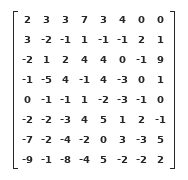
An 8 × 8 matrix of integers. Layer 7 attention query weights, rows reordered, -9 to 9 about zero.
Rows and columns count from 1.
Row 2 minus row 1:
1 -5 -4 -6 -4 -5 2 1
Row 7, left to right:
-7 -2 -4 -2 0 3 -3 5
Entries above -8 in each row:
8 8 8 8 8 8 8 6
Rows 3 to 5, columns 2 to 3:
1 2 | -5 4 | -1 -1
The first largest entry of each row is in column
4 1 8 3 4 5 8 5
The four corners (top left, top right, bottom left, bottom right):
2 0 -9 2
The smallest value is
-9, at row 8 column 1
